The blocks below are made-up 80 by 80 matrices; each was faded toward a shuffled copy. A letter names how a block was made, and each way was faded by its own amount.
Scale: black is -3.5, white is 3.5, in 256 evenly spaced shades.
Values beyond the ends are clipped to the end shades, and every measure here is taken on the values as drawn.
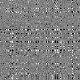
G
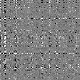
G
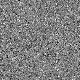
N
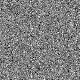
N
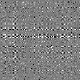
G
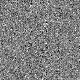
N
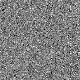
N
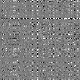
G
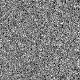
N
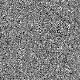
N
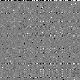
G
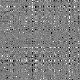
G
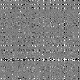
G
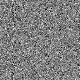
N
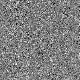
N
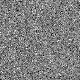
N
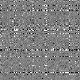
G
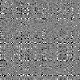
G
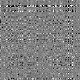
G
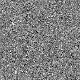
N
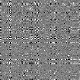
G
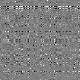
G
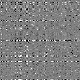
G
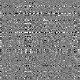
G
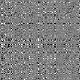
G
